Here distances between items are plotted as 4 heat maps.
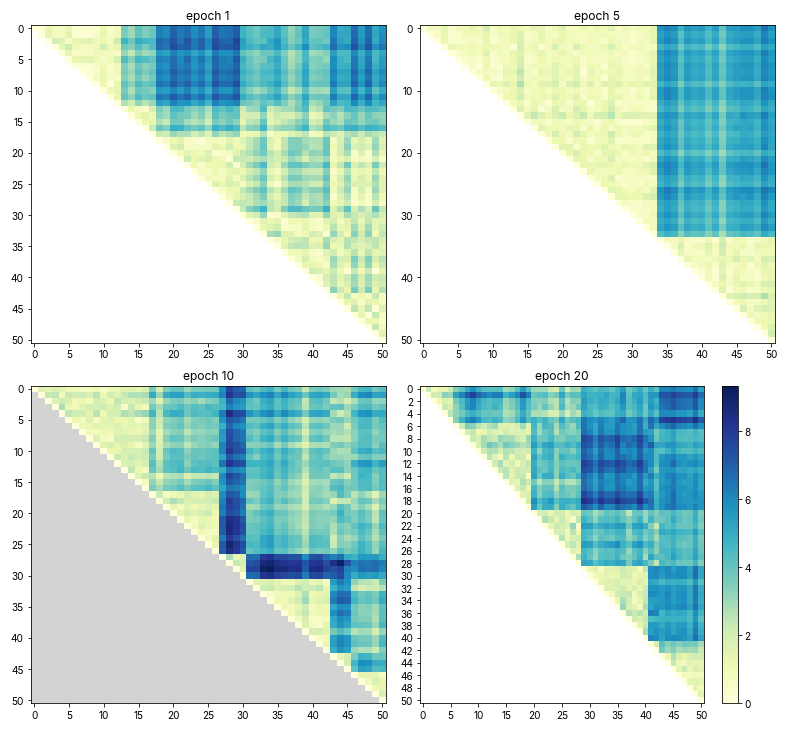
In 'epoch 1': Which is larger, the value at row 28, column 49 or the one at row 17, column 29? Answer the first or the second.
the second
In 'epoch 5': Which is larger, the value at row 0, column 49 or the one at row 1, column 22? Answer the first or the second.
the first
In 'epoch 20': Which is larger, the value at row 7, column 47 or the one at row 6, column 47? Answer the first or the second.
the second
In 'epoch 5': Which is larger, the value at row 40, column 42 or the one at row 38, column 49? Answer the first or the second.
the second
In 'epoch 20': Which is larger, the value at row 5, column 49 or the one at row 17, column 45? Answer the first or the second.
the first
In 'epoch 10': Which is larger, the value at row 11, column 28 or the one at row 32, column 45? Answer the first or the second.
the first
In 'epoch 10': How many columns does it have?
51
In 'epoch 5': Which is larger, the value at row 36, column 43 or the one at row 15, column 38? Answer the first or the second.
the second
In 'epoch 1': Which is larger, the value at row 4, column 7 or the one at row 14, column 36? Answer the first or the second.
the second
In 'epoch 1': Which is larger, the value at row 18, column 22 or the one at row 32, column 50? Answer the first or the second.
the second
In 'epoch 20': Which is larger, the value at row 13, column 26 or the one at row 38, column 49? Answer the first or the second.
the second
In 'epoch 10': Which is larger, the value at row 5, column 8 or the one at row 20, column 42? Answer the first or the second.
the second
